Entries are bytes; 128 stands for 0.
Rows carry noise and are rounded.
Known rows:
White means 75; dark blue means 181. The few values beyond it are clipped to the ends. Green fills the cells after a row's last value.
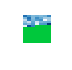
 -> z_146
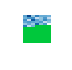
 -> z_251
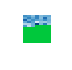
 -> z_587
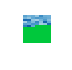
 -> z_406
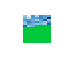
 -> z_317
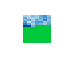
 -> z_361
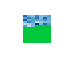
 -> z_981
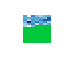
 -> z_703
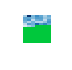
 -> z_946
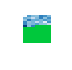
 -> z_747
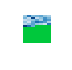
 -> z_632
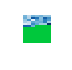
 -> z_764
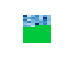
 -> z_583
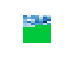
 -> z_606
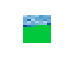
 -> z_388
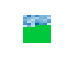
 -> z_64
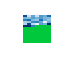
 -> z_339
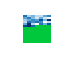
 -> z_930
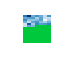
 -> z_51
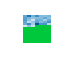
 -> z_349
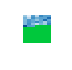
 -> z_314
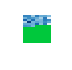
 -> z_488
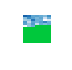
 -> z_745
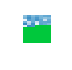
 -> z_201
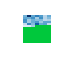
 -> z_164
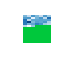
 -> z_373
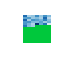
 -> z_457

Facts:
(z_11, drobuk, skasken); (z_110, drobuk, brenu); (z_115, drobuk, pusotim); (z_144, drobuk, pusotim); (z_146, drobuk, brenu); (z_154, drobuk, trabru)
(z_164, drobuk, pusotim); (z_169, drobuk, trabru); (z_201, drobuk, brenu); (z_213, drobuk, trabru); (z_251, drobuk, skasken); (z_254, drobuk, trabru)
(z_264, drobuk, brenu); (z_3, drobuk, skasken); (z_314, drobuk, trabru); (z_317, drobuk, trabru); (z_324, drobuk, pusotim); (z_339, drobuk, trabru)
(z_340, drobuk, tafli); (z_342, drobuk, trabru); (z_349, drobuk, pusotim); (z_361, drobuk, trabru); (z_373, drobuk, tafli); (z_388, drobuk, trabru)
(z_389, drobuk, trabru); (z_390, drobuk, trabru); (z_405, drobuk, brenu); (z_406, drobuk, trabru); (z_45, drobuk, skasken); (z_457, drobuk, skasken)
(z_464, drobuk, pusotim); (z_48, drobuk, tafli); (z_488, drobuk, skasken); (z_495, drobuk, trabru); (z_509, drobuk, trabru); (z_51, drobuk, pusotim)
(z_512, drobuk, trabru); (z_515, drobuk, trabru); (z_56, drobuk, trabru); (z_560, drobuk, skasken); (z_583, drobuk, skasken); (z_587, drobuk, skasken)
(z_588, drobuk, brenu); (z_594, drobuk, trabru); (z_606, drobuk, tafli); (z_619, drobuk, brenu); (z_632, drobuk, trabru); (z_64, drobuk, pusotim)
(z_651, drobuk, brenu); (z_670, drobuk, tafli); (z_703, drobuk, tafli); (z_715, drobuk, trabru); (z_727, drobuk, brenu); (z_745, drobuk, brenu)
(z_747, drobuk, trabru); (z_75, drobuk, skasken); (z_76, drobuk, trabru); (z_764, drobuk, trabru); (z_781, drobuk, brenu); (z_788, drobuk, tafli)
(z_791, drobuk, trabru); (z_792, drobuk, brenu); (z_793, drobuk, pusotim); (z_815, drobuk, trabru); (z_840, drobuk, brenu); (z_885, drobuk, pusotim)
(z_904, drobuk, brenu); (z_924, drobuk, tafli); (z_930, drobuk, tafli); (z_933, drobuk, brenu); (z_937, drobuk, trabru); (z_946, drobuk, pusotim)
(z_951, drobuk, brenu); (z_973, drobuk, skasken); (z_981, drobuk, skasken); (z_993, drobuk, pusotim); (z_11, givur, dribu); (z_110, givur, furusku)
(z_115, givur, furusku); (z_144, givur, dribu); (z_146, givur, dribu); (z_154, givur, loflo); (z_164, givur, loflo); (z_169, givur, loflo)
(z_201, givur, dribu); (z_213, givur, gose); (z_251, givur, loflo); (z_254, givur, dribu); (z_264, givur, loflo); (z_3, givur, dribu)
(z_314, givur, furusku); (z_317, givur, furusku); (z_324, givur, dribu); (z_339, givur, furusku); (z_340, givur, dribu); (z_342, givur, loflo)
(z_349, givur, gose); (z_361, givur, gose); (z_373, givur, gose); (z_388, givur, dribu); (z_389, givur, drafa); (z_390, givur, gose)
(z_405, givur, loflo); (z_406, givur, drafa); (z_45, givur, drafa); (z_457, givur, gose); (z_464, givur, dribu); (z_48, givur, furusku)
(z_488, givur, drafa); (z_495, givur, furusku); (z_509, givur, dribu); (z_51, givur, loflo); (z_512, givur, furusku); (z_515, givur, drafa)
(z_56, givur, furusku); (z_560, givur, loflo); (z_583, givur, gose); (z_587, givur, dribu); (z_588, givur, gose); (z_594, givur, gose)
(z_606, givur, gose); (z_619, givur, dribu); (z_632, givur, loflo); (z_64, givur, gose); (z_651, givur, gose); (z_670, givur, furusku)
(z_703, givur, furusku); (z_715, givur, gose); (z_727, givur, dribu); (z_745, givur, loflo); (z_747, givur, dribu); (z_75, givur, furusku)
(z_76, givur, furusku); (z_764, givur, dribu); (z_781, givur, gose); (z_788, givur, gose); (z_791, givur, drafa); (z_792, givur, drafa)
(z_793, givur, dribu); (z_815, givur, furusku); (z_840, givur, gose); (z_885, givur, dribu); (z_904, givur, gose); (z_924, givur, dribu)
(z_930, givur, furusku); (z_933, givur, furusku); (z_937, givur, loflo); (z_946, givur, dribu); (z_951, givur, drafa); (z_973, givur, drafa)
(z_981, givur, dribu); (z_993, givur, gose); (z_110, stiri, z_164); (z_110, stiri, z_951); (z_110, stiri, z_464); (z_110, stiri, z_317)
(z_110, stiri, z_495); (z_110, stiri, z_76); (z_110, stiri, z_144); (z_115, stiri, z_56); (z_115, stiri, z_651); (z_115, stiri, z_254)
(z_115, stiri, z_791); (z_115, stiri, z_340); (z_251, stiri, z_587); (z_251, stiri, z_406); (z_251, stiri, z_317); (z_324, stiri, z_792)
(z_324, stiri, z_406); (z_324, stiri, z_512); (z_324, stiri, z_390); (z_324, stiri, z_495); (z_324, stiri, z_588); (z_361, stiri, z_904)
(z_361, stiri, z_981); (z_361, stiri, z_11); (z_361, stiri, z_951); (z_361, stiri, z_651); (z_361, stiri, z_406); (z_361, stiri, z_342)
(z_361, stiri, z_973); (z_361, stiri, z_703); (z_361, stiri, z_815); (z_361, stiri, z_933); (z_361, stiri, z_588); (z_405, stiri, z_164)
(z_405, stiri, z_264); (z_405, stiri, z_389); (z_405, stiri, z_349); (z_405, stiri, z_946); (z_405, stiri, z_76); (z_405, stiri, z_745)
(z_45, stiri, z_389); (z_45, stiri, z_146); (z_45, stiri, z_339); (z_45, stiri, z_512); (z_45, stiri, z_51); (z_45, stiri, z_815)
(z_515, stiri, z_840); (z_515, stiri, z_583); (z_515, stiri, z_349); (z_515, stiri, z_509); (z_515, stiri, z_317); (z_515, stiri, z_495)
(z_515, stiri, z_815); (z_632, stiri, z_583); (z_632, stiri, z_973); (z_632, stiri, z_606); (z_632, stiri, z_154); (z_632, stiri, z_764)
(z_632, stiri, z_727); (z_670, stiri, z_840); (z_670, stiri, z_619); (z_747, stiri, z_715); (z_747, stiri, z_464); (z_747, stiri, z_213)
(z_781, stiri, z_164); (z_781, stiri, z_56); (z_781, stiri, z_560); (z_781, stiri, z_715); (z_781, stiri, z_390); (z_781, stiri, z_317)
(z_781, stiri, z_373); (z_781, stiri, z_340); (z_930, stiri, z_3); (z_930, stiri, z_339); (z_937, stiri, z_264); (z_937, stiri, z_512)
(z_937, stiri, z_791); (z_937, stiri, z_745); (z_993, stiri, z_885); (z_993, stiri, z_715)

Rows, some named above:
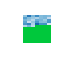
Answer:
z_64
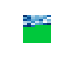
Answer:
z_3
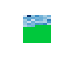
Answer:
z_793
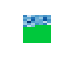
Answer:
z_75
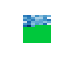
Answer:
z_45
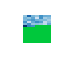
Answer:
z_937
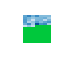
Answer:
z_349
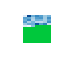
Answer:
z_464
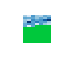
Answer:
z_48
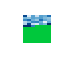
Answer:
z_339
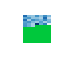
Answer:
z_457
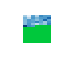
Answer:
z_314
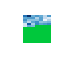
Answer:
z_51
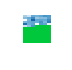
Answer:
z_110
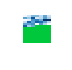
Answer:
z_670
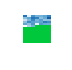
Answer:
z_933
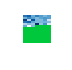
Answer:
z_560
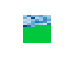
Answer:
z_632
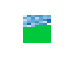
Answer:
z_115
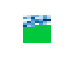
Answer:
z_670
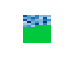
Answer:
z_973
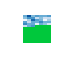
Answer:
z_405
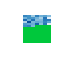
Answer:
z_488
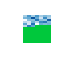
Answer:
z_619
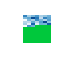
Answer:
z_727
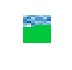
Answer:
z_340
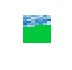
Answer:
z_788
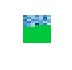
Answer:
z_457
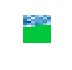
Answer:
z_373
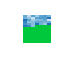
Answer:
z_390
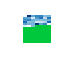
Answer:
z_885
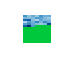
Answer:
z_389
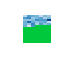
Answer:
z_924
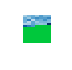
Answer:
z_509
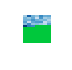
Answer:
z_937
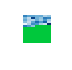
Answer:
z_154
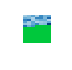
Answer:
z_254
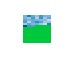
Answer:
z_169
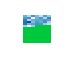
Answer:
z_373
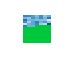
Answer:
z_342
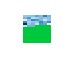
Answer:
z_781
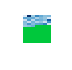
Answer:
z_324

